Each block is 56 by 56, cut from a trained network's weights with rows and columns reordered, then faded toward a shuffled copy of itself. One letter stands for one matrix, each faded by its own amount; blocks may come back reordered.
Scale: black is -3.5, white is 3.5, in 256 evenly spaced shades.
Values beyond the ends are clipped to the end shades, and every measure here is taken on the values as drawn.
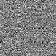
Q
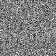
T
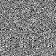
Q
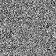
T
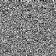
Q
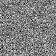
T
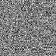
Q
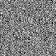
Q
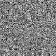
Q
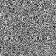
Q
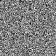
T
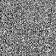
Q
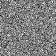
T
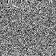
T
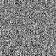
Q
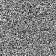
T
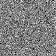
T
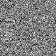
Q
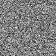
T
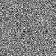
Q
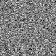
Q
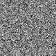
T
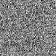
T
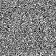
T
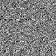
Q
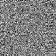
Q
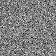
T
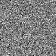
T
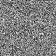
T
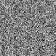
Q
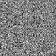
Q
